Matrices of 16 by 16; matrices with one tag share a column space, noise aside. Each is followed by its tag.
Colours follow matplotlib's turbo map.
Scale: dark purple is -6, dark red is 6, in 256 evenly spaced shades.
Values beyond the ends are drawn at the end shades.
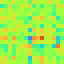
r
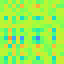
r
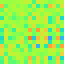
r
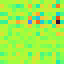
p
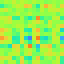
r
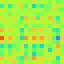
r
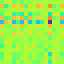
p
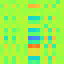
r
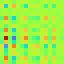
r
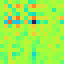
p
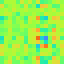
r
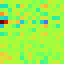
p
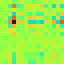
p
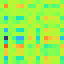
r
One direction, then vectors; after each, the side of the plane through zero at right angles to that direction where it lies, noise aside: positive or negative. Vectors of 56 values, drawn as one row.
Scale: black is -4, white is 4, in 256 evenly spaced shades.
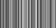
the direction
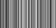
positive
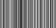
positive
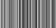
negative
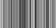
negative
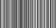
positive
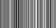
positive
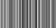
negative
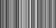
positive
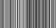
negative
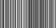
positive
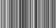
negative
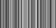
positive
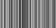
negative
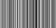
negative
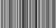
negative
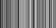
positive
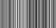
negative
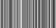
negative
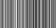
negative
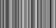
positive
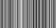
negative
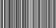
negative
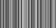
positive
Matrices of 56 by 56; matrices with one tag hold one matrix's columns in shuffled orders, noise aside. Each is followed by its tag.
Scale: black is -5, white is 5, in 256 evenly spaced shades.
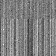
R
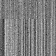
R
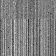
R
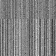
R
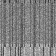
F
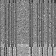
F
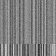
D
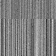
R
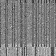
F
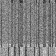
F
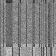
F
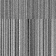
R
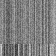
D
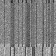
F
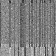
F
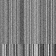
D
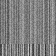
D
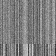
D
